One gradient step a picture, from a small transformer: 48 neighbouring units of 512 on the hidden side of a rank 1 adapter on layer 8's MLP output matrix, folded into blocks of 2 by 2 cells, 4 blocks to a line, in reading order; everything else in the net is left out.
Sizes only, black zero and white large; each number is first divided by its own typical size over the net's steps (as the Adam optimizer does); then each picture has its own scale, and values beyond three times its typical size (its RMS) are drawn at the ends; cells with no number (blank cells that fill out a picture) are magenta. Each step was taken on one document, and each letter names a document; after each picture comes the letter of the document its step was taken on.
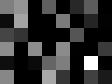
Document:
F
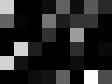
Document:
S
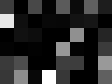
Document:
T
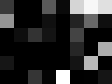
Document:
S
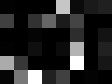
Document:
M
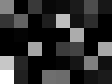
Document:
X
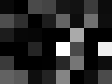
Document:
T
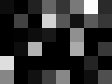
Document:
X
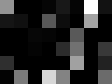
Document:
X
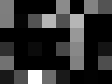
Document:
M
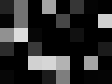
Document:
F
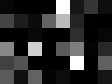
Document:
M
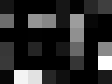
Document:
M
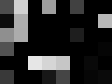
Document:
F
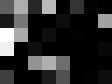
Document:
F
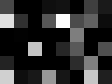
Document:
X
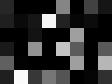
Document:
M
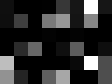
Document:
X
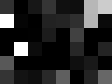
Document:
S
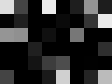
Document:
F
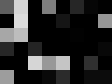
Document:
F
